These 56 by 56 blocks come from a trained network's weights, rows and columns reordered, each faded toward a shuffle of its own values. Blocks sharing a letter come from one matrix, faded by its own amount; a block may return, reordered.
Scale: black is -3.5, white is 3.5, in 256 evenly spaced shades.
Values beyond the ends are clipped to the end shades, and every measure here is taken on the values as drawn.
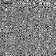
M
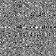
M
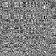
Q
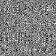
M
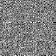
M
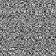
Q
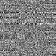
Q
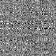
M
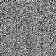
M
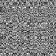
Q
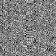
M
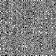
M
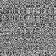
Q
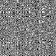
M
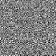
Q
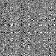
M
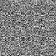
Q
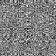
Q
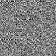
Q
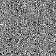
M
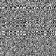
Q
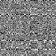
Q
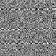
Q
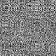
Q
